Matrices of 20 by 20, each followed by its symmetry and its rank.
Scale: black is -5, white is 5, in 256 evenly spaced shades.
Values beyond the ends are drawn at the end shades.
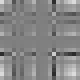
symmetric, rank one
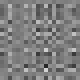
neither, rank two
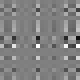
neither, rank one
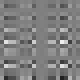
neither, rank one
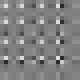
symmetric, rank one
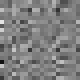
neither, rank three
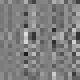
neither, rank two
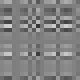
neither, rank one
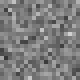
neither, full rank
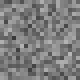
neither, full rank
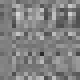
neither, rank three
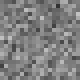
neither, full rank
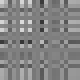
symmetric, rank one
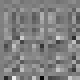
neither, rank two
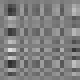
neither, rank one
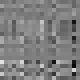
neither, rank two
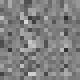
neither, rank three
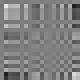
symmetric, rank one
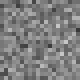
neither, full rank
